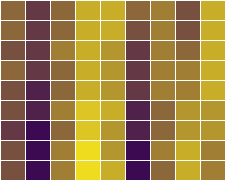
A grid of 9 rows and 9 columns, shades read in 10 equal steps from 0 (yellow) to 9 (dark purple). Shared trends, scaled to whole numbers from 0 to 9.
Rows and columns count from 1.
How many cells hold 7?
8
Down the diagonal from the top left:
5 7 4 2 3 8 5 2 4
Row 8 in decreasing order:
9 9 6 4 4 4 3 2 0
